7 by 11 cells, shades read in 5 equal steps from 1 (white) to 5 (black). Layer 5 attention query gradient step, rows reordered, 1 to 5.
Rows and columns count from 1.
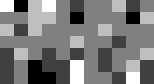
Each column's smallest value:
1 2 2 1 3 1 3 2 2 1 2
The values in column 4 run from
1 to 5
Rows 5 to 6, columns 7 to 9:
3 4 3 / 3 4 3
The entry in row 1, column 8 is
3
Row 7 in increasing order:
1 1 3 3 3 4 4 4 4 5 5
